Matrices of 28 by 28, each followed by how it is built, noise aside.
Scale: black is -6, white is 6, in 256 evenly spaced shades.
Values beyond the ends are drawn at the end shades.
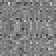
low rank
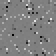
sparse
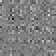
low rank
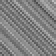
Toeplitz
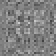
low rank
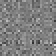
low rank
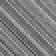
Toeplitz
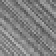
Toeplitz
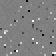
sparse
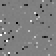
sparse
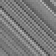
Toeplitz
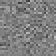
low rank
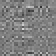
low rank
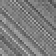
Toeplitz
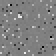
sparse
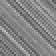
Toeplitz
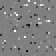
sparse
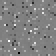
sparse
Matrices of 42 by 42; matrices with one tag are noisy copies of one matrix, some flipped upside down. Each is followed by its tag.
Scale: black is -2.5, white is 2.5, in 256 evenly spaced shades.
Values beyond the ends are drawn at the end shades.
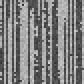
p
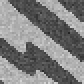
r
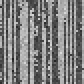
p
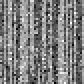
p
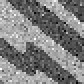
r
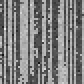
p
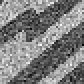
r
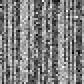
p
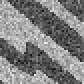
r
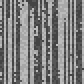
p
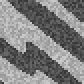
r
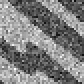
r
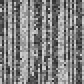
p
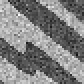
r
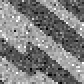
r
